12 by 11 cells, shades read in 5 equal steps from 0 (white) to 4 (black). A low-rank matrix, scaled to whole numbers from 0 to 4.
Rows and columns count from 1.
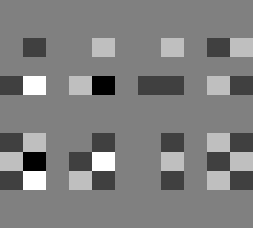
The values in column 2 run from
0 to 4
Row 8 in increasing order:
1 1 2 2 2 2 2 3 3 3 3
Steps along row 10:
down up down up down same up down down up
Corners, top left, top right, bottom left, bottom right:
2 2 2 2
